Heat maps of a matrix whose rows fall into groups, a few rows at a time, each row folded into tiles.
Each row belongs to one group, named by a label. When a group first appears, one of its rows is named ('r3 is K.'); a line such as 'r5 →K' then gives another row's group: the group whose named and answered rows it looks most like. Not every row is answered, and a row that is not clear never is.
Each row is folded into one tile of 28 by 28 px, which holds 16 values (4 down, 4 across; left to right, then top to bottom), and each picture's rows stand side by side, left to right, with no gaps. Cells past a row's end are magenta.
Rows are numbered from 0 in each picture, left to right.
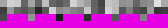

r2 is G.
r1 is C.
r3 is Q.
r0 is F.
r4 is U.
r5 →F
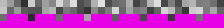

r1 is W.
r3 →F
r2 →F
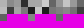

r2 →F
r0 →U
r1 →F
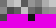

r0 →C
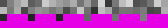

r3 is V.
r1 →G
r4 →F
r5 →C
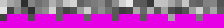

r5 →G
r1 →W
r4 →C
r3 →U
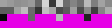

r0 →W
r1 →V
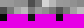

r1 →G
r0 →W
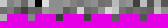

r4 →U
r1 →V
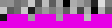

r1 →V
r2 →V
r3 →V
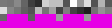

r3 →V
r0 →U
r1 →G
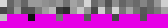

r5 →W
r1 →W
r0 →V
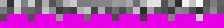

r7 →V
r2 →C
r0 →V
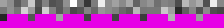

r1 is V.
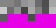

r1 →Q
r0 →U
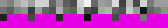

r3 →W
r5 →W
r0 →W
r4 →V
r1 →F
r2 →Q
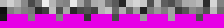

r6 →C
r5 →V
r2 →F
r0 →W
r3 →W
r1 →C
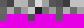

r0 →G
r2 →G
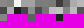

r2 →G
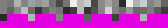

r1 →C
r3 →W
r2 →C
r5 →F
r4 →G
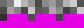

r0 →G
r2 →C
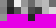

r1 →W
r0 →C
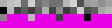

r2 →C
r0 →F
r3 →W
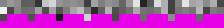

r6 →G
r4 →W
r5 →G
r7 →U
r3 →C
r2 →W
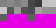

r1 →G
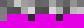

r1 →Q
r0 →C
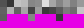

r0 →G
